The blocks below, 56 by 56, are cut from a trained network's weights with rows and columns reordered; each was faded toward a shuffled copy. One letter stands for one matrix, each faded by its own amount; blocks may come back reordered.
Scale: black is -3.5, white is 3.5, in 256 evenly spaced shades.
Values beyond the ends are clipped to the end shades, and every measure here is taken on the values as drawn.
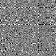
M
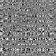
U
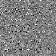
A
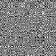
U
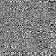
U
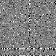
M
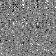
A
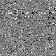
A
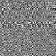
U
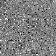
A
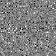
A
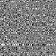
U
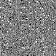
A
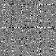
M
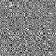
U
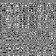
U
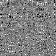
A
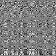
U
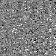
A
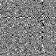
M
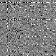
M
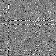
M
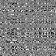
U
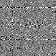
M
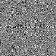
M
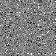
A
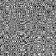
U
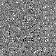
A
